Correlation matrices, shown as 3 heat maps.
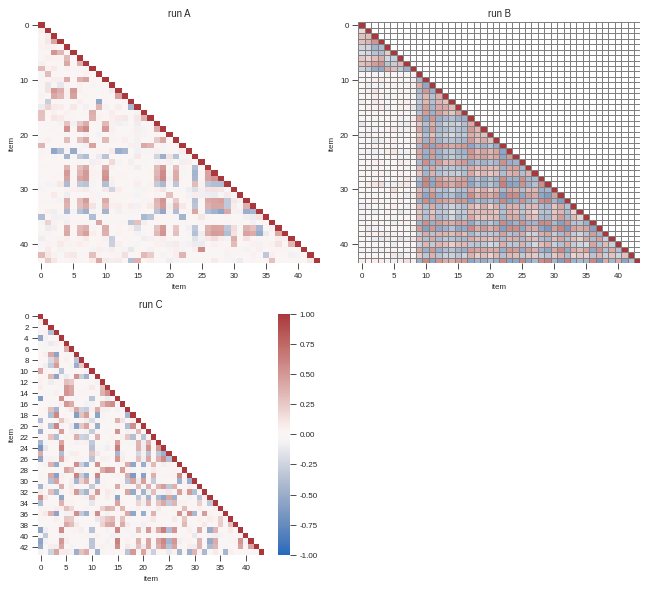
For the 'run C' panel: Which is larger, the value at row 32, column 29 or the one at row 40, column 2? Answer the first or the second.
the first
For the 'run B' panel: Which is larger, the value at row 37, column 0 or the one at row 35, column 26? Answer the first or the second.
the second
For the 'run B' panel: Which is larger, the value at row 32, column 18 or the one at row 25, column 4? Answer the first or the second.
the second
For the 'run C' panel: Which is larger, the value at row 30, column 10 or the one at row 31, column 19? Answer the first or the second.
the second
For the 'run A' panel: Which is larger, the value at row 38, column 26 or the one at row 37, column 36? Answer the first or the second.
the first
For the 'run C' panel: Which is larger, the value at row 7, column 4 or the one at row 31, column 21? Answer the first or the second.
the second
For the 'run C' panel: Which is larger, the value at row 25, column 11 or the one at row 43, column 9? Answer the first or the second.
the second
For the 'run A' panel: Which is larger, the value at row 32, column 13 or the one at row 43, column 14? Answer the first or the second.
the first
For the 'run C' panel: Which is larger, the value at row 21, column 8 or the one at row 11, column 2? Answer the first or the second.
the second
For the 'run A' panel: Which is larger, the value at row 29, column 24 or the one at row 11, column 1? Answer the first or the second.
the first
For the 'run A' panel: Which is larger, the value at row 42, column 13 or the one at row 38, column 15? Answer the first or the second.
the first
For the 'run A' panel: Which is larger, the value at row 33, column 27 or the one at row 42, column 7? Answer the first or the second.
the first
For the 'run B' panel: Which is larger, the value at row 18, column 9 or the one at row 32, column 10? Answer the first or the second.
the second
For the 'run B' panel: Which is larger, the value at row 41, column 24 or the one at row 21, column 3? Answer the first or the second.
the first
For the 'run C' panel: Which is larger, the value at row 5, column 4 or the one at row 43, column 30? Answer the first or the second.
the second
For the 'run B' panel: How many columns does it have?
44
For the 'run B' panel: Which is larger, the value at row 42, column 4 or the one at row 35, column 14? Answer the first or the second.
the first
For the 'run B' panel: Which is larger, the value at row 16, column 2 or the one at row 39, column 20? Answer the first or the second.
the second
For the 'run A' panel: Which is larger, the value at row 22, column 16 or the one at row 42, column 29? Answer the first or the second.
the first
